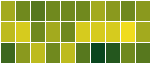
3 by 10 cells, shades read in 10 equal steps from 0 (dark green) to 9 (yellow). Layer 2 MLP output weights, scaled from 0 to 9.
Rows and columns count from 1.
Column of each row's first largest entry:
1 9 3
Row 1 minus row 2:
-1 -4 -1 -2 0 -4 -2 -3 -5 -1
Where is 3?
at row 1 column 3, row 3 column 6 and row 3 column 10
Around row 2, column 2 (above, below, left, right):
4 5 7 4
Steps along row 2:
up down up down up same same up down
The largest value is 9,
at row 2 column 9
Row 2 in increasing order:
4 4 6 6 7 8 8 8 8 9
